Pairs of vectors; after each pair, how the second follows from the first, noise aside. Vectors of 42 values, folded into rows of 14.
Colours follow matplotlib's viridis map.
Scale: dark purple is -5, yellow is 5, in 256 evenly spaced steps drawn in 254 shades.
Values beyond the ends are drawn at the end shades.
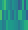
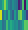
scaled up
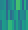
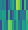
scaled up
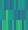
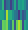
scaled up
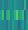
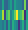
scaled up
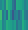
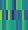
scaled up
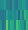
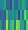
scaled up
